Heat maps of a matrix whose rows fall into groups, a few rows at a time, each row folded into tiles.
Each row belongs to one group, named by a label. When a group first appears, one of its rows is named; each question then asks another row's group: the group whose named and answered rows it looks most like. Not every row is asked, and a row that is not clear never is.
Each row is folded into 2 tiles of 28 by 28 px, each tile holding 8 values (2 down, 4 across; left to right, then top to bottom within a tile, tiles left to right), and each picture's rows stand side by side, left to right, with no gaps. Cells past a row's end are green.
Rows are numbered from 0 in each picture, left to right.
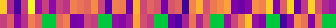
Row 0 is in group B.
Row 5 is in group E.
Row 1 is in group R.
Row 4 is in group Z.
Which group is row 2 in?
E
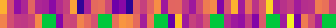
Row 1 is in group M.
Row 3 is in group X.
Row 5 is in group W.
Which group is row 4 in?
E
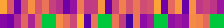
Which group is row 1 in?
Z
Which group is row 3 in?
E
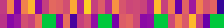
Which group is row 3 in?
Z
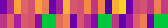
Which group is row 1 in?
R
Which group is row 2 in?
E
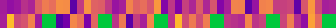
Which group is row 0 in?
W
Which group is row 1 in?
E
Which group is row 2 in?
R
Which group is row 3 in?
Z
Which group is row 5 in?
B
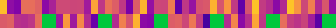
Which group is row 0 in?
B
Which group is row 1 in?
W
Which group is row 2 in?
Z
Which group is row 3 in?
Z
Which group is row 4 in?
B
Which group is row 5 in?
R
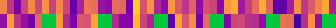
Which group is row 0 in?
X
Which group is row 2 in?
E
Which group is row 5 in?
R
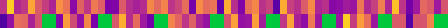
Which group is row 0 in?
E
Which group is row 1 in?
X
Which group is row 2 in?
W
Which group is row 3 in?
R
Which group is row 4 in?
B
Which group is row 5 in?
B
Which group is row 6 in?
W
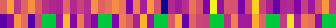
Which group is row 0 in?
E
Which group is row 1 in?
W
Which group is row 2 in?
X
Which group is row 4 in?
B
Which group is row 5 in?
W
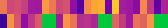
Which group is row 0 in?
X
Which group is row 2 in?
B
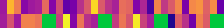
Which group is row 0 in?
M
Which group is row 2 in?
M
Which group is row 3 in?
X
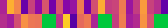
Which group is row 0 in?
M
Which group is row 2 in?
B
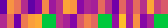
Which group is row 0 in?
M
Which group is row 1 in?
M
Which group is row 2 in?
W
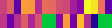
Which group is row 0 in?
E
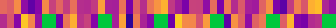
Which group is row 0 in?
M
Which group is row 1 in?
X
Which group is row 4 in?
X
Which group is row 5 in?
R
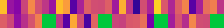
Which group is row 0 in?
B
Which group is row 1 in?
E
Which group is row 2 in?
M
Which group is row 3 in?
M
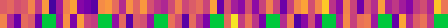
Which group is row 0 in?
R
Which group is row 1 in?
M
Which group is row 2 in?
R
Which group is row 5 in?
R
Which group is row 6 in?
M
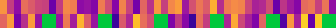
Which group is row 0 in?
B
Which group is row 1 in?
M
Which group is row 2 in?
M
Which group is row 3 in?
X
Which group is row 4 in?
X
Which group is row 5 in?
Z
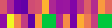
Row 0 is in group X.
